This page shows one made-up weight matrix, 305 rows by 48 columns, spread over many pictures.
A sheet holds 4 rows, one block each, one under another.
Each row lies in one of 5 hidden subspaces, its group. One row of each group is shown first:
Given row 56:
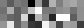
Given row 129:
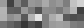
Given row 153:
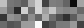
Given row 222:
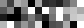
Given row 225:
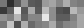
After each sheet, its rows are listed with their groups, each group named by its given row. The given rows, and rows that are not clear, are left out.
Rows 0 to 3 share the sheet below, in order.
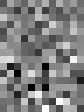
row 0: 222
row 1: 153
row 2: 225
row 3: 56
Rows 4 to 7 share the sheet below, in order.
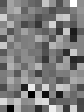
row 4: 153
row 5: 129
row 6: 129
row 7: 222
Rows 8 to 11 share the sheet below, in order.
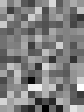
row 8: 225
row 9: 56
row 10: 225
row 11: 153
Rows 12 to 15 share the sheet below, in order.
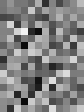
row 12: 222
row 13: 222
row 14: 153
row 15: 222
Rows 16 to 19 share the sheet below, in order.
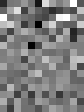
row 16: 153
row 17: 129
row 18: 129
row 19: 222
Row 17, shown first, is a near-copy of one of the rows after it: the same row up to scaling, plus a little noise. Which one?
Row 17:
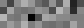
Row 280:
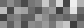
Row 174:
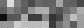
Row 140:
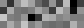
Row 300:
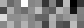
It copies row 140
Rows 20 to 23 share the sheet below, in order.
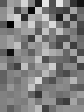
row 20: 222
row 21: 222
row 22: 153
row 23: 56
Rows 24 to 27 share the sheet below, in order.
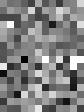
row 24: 222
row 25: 153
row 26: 129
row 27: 153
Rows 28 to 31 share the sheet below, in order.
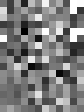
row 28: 129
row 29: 129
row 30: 56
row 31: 56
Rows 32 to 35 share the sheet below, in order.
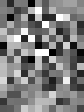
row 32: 56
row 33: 222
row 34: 225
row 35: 153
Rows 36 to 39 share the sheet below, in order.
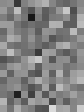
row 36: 56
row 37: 153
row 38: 225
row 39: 222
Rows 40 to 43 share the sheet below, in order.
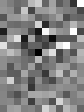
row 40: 153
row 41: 153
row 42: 222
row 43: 56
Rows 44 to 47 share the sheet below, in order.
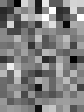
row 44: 225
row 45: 56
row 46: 225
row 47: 153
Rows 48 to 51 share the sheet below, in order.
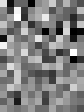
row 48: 225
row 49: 129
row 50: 225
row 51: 225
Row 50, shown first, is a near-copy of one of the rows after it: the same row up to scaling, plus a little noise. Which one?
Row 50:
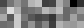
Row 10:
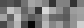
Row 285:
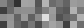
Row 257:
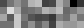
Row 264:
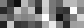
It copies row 257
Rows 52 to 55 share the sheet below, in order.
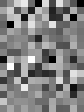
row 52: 222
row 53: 56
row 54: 225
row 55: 129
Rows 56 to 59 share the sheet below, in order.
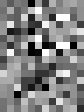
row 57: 56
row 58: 153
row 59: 56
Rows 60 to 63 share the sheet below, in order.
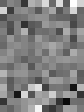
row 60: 129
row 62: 222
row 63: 153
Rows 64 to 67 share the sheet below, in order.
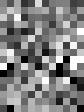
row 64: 225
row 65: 222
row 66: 129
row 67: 222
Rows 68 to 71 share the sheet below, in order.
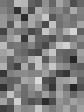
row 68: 222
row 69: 153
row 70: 153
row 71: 225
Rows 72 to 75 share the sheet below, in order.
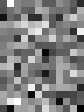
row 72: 129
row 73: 153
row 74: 225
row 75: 222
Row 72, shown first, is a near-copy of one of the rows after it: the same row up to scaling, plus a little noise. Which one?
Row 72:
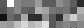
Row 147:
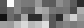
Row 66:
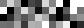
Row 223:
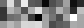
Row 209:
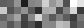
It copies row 147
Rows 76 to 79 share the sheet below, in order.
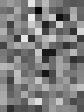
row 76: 56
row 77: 153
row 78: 225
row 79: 129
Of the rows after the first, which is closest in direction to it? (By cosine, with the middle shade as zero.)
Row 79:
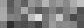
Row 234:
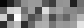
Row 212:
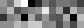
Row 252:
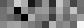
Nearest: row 252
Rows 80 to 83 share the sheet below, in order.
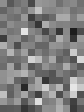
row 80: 56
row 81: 129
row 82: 153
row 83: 129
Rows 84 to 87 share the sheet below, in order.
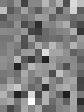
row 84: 129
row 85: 153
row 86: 56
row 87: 56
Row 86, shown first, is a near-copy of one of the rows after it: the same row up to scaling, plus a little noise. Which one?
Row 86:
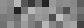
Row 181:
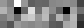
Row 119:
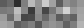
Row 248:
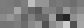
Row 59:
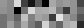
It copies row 59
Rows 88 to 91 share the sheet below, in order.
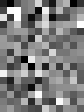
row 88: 225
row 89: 222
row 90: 222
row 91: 56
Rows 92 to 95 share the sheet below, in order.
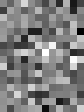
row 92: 129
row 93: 153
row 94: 129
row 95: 56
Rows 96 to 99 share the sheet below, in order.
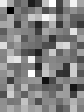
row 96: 225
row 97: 153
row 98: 56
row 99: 129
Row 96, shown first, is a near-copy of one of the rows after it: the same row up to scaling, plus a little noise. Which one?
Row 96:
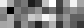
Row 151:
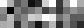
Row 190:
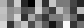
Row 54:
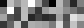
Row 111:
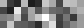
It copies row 151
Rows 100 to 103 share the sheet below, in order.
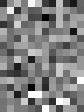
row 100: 225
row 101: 153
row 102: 222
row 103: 56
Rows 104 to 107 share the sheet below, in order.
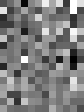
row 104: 129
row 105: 129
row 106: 129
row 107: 225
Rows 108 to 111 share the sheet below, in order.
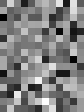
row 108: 129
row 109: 129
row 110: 153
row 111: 225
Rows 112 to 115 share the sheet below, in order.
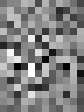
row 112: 222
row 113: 222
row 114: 56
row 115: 56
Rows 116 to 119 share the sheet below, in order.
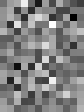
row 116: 222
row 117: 225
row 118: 222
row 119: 56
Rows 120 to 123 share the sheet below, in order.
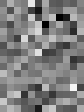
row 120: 56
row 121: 153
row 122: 129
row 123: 153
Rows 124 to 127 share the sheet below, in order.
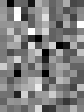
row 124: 225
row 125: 56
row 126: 225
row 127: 153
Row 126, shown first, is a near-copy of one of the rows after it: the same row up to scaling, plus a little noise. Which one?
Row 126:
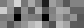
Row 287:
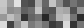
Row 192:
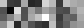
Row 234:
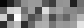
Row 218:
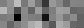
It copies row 218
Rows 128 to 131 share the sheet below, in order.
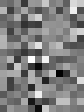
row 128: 129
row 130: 56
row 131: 56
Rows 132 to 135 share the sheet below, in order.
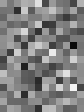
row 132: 153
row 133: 222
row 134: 153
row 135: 153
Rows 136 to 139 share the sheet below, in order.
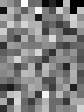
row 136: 129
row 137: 153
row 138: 56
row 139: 225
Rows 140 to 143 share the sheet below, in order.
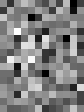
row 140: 129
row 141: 56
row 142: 225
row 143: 153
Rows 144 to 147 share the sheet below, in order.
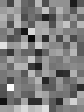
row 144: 225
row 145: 222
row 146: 56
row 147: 129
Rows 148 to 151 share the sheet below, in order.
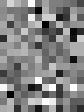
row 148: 56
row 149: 129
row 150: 153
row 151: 225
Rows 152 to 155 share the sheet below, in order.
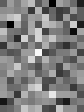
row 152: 222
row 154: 56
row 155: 153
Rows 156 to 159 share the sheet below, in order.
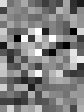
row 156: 129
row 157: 153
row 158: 129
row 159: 222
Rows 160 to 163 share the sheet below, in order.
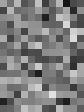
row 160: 225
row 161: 129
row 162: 129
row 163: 153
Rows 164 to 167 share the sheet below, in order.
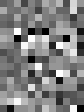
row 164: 129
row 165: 56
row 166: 56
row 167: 222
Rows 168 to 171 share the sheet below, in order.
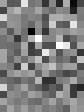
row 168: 129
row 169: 56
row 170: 153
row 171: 129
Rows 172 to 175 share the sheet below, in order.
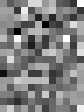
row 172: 153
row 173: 56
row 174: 129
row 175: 222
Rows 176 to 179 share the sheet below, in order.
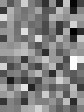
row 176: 129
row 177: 129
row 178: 129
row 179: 222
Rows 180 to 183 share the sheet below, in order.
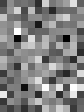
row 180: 153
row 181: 56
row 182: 153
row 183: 129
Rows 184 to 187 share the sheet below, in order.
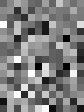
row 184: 222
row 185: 56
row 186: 56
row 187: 222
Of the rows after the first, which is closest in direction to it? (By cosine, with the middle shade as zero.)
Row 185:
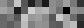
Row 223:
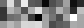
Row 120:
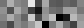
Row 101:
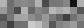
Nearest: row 223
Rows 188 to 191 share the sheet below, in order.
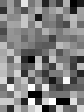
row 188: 129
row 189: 153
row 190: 225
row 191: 56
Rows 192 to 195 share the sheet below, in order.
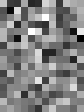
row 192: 225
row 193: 153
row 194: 153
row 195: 153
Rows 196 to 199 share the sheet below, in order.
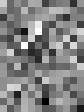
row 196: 153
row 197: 222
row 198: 153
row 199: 225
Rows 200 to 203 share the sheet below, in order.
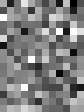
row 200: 129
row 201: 129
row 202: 56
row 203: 129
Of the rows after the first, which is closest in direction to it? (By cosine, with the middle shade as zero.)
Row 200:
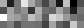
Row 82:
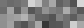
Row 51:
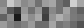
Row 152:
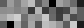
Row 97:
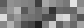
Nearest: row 82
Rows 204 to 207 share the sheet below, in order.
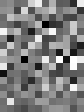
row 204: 153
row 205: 225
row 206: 129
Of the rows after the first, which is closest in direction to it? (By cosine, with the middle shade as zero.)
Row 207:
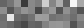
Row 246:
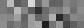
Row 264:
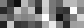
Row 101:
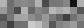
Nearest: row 264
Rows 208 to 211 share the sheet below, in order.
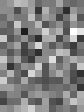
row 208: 56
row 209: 129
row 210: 225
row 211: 129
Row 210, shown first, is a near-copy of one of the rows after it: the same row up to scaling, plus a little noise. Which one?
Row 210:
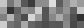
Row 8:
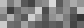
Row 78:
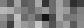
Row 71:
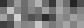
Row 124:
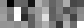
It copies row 8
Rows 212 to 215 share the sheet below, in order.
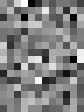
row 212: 222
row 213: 222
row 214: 153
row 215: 56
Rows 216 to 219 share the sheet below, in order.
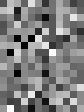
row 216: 225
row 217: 222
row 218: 225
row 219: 222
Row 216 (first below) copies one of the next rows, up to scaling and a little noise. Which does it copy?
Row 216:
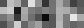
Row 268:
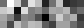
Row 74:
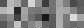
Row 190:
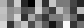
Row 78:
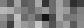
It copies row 74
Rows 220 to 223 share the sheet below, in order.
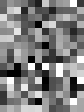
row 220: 153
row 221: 225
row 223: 129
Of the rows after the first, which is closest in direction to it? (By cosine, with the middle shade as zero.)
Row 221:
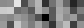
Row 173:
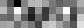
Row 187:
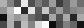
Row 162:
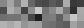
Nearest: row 162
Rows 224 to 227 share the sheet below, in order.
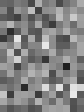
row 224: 222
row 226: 56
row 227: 129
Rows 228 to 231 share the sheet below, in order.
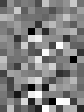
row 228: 153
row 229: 56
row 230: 153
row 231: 56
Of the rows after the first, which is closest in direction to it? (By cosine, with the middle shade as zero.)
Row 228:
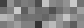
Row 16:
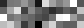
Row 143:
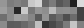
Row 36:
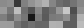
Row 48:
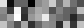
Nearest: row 16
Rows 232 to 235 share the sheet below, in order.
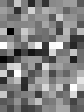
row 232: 56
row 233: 129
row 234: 225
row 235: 129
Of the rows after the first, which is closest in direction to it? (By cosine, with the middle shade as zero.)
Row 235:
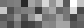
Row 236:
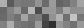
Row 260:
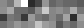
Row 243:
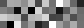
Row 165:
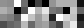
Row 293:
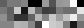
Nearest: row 243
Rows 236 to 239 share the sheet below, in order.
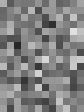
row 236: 222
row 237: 225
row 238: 129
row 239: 225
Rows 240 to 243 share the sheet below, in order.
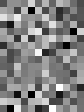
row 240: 222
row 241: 153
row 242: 225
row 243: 222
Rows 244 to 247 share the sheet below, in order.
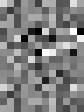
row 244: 225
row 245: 153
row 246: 56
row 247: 225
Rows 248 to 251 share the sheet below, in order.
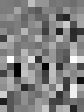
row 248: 56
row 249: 129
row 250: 225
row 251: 129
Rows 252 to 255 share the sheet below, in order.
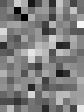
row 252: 222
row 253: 153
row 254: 56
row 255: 222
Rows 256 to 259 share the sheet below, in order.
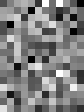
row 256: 222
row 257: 225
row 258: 56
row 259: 225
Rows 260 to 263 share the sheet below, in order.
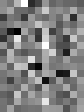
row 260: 222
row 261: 225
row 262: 56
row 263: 225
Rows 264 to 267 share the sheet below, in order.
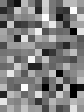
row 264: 225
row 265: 153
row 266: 56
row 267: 129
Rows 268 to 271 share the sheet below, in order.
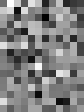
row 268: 225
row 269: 222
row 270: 56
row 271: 56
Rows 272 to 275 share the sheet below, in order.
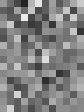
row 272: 222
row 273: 153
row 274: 56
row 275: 222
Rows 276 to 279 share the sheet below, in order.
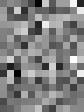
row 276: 153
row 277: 222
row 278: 225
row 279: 153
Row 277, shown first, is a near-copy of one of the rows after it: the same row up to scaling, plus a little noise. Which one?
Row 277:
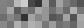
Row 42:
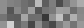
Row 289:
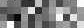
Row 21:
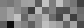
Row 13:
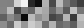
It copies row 13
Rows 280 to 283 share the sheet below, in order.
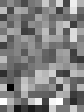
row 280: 129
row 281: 129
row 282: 153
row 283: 129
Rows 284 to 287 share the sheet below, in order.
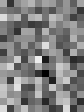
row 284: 129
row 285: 225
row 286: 225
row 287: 225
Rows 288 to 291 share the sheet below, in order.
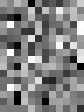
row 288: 222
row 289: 222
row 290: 153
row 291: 225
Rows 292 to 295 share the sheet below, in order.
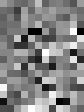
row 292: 153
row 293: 153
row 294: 153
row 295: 153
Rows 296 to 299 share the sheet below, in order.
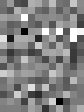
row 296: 222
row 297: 129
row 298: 129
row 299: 56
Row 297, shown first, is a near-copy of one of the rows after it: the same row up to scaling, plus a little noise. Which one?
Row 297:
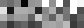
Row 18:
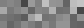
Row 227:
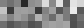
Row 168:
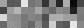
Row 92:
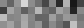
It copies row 227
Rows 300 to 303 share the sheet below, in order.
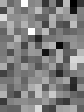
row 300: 129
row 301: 56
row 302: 129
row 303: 153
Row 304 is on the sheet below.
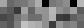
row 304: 153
